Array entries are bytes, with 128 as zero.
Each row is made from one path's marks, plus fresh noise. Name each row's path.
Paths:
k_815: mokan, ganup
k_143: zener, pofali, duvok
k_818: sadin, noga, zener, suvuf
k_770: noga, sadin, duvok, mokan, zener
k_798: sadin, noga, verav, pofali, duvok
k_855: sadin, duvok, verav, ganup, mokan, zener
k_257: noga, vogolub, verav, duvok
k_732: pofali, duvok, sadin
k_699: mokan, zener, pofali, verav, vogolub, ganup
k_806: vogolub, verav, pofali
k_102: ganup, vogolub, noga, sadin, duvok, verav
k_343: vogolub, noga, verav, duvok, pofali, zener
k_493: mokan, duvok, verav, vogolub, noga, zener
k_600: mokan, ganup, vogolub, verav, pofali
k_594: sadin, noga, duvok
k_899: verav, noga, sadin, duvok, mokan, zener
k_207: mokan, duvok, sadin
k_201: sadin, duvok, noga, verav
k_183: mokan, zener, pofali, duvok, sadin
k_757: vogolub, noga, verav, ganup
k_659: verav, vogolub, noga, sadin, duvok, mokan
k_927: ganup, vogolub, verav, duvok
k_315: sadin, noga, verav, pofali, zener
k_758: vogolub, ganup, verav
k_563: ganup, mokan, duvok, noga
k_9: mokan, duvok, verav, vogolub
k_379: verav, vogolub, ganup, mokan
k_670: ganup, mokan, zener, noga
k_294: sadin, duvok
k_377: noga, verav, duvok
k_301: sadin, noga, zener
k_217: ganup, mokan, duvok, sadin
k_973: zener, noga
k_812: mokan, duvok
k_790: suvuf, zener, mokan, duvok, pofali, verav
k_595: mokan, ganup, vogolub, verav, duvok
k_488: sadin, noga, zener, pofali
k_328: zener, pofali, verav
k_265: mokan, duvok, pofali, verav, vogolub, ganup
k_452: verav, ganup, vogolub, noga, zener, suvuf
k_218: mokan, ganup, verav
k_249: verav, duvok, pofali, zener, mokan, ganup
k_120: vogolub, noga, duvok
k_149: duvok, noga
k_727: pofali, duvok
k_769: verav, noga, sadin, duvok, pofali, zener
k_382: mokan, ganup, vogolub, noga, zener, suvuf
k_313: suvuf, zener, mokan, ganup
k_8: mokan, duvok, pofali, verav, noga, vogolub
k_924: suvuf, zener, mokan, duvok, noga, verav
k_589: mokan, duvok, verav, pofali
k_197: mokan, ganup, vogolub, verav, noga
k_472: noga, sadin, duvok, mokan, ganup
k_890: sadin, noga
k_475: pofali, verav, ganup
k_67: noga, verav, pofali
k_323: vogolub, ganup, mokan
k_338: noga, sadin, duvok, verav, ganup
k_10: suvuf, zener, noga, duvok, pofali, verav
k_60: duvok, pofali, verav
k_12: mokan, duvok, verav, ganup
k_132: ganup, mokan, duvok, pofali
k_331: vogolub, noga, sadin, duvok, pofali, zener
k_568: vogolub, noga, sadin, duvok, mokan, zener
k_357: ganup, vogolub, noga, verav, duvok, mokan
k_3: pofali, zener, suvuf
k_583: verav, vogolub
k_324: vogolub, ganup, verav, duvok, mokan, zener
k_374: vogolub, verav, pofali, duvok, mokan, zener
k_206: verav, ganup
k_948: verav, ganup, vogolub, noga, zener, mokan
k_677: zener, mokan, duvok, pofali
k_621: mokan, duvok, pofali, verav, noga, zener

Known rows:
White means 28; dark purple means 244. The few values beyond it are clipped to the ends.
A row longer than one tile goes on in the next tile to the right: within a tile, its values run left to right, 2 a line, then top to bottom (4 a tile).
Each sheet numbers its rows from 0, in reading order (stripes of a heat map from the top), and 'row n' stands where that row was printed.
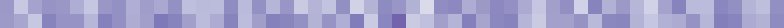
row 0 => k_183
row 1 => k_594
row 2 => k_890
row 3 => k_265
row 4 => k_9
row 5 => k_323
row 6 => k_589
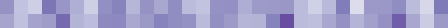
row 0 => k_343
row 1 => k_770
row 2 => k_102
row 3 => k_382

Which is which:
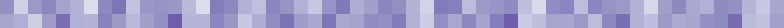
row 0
k_699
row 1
k_948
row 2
k_769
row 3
k_493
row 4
k_357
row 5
k_379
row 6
k_257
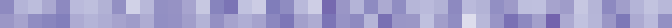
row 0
k_149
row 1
k_677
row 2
k_621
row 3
k_207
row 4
k_315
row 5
k_806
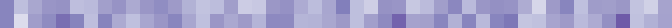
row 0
k_818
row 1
k_583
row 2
k_727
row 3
k_67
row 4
k_595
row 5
k_757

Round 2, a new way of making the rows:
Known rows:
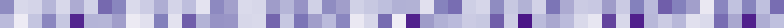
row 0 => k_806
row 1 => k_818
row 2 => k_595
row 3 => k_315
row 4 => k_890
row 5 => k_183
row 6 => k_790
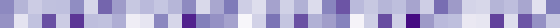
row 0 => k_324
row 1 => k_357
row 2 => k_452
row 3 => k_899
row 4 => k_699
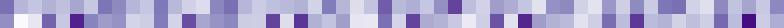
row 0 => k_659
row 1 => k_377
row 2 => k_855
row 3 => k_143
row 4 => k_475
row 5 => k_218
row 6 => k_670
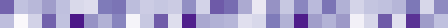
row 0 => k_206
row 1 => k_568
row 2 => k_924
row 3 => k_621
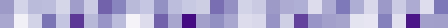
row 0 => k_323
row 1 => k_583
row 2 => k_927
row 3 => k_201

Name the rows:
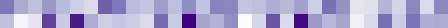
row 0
k_249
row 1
k_217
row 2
k_769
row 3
k_382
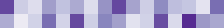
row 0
k_3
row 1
k_472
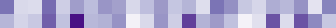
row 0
k_973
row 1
k_120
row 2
k_265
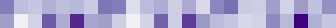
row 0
k_379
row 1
k_815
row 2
k_132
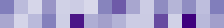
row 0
k_67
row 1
k_732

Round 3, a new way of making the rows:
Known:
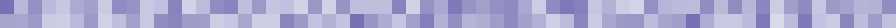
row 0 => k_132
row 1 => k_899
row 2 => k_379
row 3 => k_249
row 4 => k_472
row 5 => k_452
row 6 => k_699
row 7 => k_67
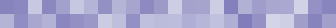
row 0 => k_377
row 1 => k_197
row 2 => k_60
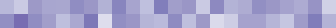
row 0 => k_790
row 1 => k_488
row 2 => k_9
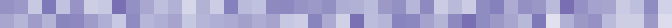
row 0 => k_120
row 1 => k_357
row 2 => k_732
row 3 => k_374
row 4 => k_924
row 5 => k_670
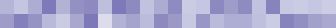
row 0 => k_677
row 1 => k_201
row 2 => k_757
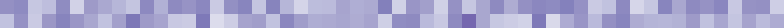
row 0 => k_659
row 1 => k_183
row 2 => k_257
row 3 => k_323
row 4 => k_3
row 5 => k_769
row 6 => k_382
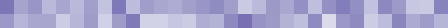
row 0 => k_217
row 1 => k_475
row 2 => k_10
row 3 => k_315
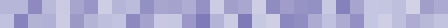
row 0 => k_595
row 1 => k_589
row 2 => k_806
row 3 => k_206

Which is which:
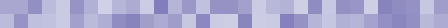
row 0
k_600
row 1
k_973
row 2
k_583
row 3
k_331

